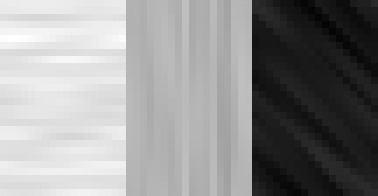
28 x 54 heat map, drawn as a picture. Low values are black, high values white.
The table splits into one row of 3 panels. Panel 1,1: very high, streaked across, faint in contrast. Panel 1,2: high, streaked downward, faint in contrast. Panel 1,3: very low, slanting down to the right, faint in contrast.
